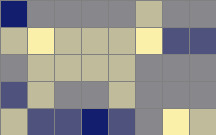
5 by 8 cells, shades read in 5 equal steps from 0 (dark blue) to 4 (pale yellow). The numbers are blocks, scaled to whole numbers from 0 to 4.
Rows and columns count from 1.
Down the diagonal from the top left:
0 4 3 2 1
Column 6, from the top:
3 4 2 2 2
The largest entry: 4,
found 3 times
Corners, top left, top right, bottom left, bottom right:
0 2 3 3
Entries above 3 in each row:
0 2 0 0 1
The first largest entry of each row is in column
6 2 2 2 7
